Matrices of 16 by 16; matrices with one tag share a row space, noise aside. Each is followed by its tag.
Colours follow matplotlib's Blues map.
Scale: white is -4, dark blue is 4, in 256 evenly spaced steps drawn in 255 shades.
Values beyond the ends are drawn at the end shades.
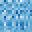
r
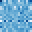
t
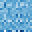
r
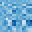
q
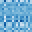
r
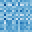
r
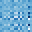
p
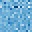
p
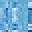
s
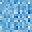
p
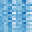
q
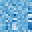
s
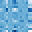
s
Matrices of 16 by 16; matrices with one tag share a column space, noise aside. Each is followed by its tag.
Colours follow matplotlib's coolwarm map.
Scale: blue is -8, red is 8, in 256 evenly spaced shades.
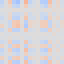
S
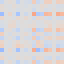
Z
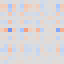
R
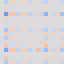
Z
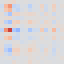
R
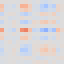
R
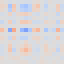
R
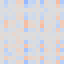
S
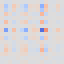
R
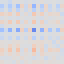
R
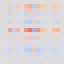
R
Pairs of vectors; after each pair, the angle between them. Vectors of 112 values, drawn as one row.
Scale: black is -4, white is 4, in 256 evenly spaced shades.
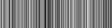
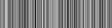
orthogonal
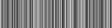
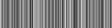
nearly parallel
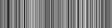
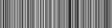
orthogonal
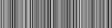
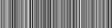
nearly parallel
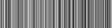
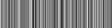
orthogonal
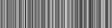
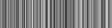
nearly opposite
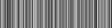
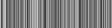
orthogonal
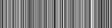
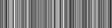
partly aligned
